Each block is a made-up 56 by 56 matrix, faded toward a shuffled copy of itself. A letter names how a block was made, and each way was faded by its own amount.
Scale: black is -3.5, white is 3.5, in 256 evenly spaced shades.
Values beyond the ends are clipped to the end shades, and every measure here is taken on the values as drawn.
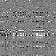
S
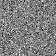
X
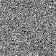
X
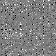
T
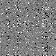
T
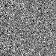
X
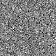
X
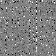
T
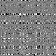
S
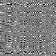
S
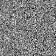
X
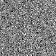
X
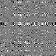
S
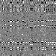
S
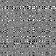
S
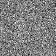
X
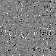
T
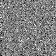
X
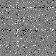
T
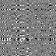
S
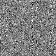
X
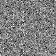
X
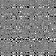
S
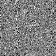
X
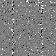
T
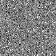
X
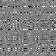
S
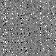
T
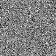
X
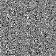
X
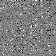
T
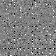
T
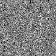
X
